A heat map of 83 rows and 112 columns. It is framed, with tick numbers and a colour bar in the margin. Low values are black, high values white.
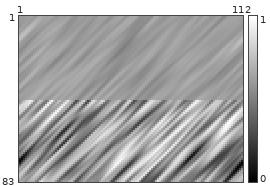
Grain: diagonal, up to the right. Mirror symmetry: none. Seam: horizontal, 50% of the way down, the top part calmer. Histogram: heavy tails on both sides. Average level on the scale: 60%. Slope: none. Odd rows or columns: none.
